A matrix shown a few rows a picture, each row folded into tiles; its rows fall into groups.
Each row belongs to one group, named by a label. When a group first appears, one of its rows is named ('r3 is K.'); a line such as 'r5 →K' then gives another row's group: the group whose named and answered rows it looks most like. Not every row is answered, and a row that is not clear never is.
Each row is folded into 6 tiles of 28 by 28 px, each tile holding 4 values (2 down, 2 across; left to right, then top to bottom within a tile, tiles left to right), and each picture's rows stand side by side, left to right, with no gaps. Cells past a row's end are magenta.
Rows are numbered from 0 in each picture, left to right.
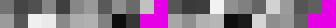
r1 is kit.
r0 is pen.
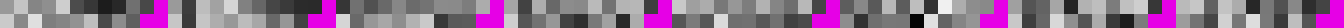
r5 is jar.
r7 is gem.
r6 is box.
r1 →gem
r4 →box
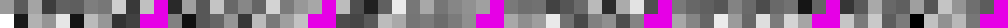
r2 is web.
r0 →pen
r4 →gem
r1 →jar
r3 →box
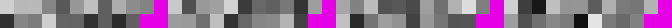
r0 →box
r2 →box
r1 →gem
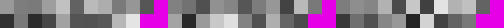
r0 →web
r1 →pen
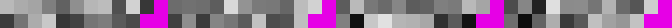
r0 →box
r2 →pen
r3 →jar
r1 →web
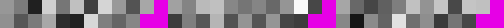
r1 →box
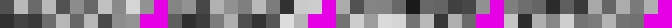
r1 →web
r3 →pen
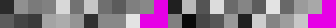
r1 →jar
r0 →web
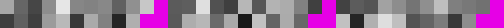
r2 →pen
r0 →web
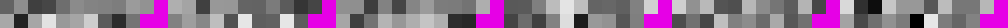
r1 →gem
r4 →box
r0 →pen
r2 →pen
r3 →web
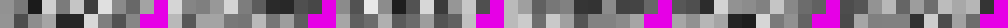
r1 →gem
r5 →kit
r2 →box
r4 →kit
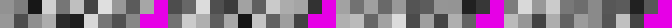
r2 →gem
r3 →gem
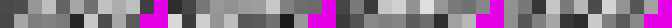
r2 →web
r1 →pen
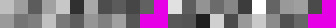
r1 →box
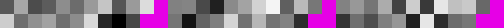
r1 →pen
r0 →pen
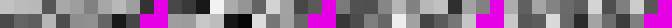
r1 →kit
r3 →box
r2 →web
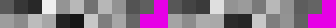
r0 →kit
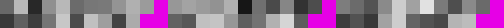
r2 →web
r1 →gem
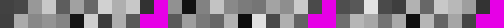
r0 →kit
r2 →kit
